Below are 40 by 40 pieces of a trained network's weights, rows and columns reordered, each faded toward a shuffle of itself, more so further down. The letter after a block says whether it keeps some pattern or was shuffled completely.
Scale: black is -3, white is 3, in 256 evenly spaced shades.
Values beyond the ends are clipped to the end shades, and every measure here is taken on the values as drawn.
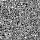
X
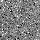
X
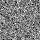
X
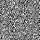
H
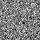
X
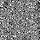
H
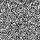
H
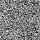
X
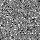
X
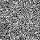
H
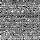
H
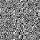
H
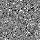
H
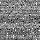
H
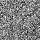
X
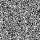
X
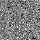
H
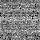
H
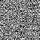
H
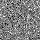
X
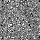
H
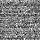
H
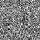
H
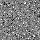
X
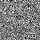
X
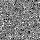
X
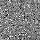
X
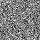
X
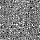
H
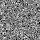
X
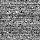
H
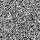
X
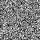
X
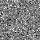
X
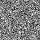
X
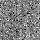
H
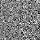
H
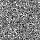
X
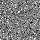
X
